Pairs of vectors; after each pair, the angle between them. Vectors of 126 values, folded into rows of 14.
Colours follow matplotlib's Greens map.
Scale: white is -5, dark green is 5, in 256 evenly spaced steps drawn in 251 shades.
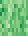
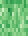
nearly opposite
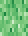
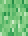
nearly parallel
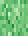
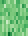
partly opposed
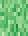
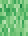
orthogonal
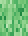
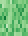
nearly parallel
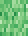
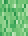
partly aligned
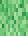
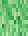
partly aligned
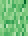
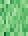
orthogonal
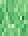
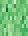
partly aligned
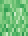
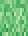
nearly parallel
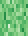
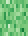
nearly parallel
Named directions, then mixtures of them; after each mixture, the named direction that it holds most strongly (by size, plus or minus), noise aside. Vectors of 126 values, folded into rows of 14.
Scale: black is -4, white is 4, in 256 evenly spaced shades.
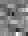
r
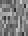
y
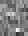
r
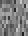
y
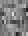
r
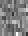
r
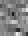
r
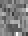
r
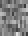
r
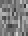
y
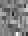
r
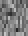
y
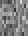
y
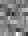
r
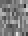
y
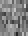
y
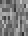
y
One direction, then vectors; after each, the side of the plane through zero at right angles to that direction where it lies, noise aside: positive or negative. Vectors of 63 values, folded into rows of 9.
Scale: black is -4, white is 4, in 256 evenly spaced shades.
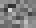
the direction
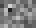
negative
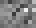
negative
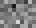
positive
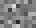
negative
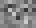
positive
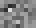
positive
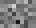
negative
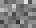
negative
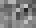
positive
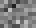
positive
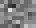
positive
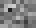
negative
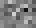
positive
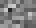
negative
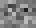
positive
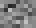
positive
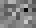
positive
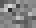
negative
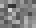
positive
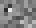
positive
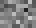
positive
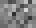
negative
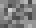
positive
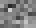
positive
